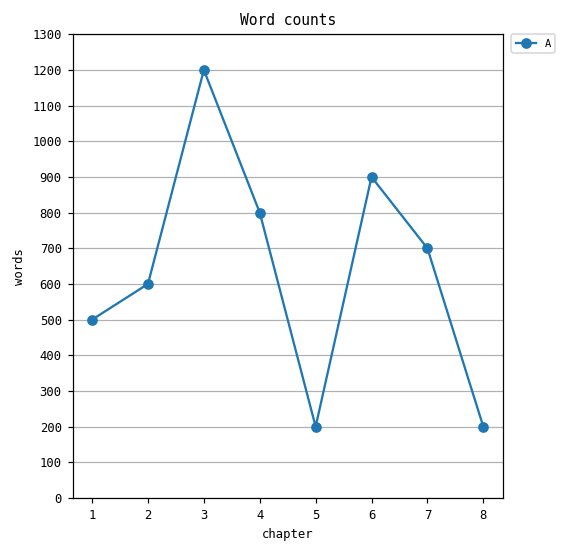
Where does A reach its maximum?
3
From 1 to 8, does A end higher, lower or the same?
lower
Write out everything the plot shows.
Title: Word counts
x-axis: chapter, ticks 1 2 3 4 5 6 7 8
y-axis: words, ticks 0 100 200 300 400 500 600 700 800 900 1000 1100 1200 1300
Legend: A
Values:
A: 500 600 1200 800 200 900 700 200
